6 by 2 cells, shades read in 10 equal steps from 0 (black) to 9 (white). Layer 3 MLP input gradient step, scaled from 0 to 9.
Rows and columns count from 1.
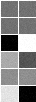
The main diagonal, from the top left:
4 4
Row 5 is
5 5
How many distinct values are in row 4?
2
